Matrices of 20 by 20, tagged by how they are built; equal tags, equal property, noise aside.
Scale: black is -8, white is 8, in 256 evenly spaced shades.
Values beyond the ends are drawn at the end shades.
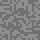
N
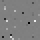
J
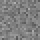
N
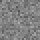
N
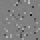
J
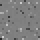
J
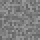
N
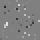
J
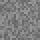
N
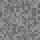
N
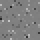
J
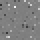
J
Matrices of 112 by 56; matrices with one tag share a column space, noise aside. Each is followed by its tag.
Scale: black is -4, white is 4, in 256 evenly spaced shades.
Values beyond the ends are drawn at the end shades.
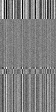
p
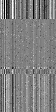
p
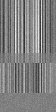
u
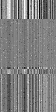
p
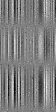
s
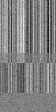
u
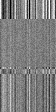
p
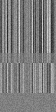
u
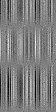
s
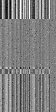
p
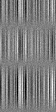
s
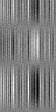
s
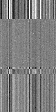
p
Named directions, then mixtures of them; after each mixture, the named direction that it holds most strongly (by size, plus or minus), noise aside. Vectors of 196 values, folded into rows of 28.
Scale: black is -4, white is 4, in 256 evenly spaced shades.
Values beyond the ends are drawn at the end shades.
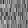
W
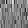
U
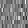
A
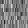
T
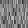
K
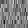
U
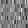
A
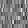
A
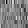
U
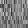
W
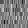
T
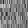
W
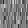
W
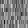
T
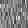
W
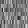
T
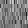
U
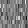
A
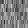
T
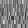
K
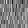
T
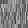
W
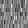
T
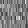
W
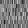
K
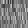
W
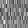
W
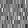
A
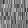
W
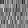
T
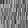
W
